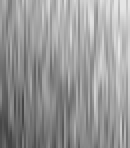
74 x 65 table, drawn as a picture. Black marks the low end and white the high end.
Grain: streaks running down. Average level on the scale: 60%. Ninth with the lowest average: bottom left. Slope: up to the top right. Histogram: bell-shaped.
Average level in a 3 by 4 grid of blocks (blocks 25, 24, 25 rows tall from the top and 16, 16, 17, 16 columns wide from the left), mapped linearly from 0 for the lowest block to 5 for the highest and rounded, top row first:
3445
1234
0123
